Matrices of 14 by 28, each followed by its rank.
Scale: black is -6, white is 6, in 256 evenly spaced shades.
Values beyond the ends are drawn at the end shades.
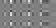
one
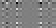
one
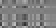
one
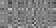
two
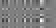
one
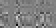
two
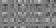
two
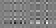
one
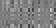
two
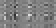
two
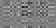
two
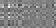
two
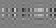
one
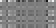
one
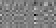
two
